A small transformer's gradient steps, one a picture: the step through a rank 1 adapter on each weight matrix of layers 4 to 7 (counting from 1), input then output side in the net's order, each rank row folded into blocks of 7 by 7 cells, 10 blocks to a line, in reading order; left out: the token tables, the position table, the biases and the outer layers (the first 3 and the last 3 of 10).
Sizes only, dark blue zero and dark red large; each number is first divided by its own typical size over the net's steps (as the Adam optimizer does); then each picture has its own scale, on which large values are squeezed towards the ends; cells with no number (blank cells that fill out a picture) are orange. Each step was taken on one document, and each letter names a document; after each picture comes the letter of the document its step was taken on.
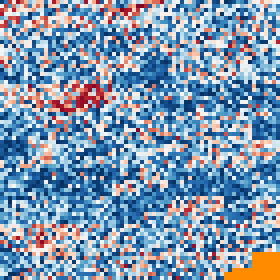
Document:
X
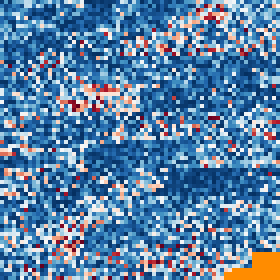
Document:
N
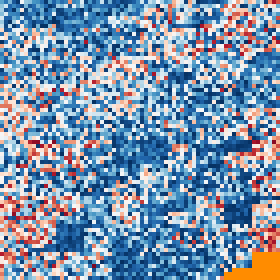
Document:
X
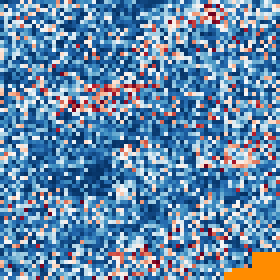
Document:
N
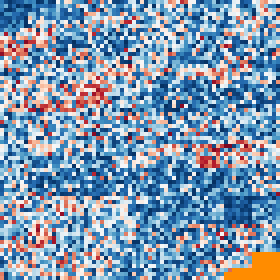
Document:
X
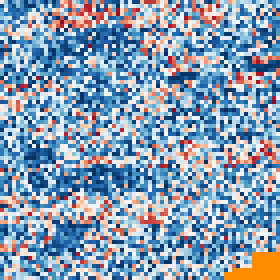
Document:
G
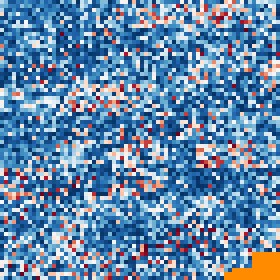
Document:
N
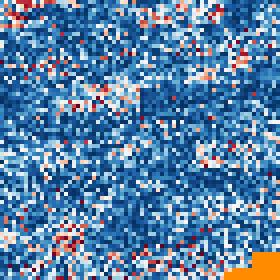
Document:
N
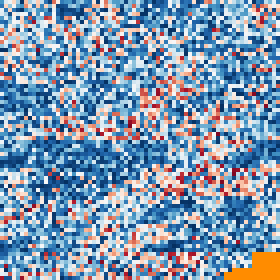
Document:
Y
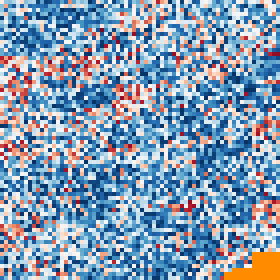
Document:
X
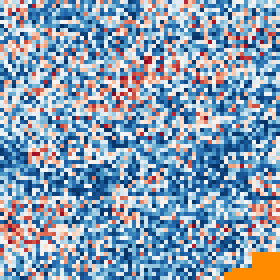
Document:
X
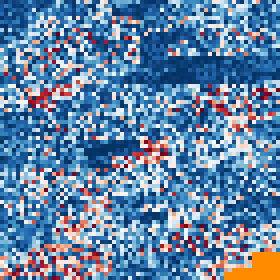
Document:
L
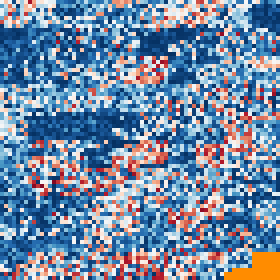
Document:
L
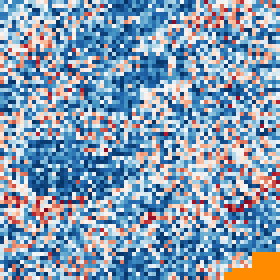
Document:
G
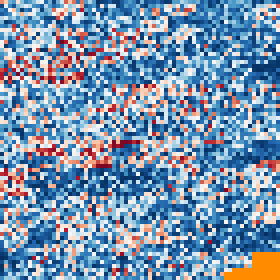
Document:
Y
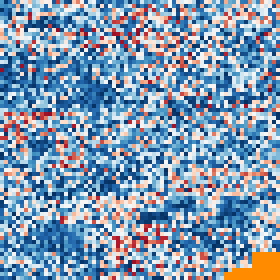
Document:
Y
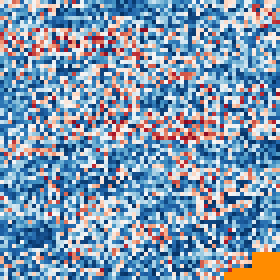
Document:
Y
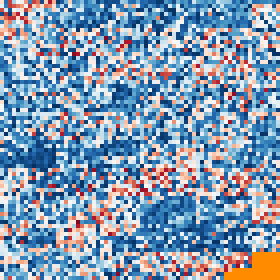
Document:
Y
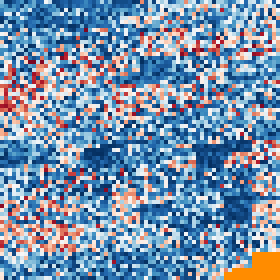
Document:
X
